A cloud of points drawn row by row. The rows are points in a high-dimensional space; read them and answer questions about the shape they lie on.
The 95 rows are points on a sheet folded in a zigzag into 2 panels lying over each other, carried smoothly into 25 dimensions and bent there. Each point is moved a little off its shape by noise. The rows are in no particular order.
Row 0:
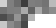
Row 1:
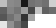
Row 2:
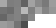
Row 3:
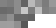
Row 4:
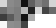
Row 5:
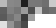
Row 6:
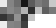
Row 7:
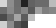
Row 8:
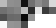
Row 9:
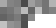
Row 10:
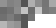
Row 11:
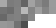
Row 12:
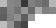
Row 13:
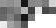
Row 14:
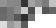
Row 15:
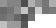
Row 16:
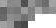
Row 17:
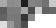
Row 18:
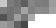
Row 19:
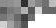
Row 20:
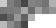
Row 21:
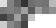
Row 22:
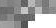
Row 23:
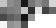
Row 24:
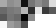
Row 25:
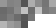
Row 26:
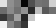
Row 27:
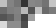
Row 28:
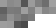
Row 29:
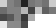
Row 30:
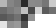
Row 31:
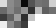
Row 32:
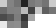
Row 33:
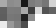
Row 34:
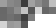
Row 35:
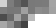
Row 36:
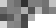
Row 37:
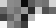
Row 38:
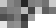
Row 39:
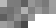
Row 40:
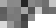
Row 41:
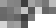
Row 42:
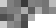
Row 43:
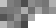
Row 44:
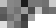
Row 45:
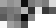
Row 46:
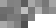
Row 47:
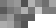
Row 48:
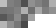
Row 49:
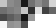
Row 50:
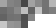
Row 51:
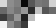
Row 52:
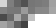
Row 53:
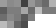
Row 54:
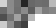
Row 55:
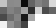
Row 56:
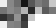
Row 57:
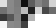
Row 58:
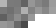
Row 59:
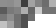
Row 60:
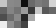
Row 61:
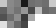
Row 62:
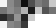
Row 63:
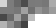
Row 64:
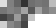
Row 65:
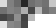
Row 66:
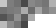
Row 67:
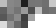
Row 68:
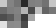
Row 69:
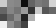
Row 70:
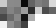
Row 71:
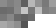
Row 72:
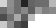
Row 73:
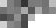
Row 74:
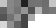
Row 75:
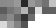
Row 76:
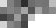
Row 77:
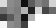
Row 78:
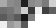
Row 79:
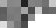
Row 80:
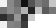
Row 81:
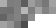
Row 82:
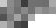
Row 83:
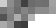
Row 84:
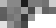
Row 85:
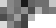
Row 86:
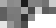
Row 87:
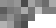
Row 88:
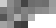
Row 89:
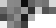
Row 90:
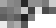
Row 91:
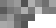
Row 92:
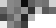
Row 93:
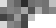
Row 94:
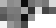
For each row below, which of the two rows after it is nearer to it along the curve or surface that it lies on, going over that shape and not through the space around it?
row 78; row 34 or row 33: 34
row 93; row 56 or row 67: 56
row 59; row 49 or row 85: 85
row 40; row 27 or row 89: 89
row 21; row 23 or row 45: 23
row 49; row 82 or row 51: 51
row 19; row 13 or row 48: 13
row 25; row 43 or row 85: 43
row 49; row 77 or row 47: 77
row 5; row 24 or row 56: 24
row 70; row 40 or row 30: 40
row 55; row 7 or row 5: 5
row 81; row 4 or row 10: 10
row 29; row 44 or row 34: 34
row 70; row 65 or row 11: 65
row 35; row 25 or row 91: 25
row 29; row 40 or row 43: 43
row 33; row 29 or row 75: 75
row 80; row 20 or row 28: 20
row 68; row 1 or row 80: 80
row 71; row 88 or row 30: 30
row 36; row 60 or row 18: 18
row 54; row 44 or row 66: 44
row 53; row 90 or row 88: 88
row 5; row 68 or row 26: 26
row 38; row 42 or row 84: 42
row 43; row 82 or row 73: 73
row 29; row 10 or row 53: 10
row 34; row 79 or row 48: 48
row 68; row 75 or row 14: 14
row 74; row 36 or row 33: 33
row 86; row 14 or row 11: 14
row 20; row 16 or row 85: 85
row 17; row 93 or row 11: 93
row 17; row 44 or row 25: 44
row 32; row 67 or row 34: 34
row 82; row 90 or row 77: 77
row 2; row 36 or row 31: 36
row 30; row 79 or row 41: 41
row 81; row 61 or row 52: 52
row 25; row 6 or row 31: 6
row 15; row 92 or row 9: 9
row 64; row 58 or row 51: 58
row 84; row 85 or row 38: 85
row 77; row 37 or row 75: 37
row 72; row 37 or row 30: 37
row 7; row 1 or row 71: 1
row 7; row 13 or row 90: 13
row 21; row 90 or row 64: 64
